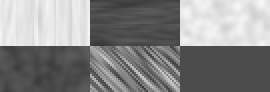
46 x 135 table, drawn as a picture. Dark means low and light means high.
The table splits into 2 rows of 3 panels. Panel 1,1: very high, streaked downward, faint in contrast. Panel 1,2: low, streaked across, faint in contrast. Panel 1,3: very high, blotchy, faint in contrast. Panel 2,1: low, blotchy, faint in contrast. Panel 2,2: middling, slanting down to the right, strong in contrast. Panel 2,3: low, flat.
